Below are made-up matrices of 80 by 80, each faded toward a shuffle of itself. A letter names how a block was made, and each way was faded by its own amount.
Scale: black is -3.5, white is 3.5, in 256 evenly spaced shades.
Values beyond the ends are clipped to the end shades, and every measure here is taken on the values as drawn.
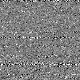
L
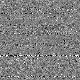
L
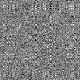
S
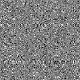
S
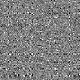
S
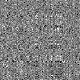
S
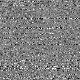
L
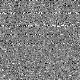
L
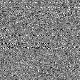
L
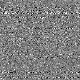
L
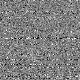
L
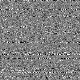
L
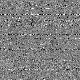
L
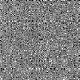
S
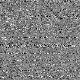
L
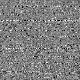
L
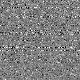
L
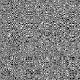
S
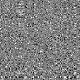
S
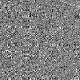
S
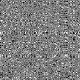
S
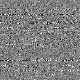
L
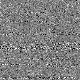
L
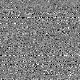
L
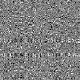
S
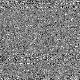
L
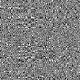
S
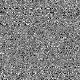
L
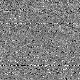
L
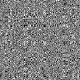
S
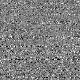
L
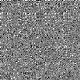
S
